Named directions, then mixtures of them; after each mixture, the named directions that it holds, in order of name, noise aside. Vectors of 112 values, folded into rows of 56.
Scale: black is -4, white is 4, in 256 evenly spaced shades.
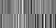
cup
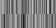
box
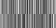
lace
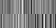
cup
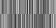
box, lace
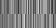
lace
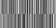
lace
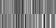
cup, lace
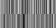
box, lace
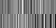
cup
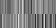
cup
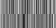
box, lace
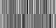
lace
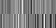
cup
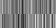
box, cup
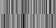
box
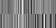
cup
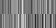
box, cup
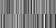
box, cup
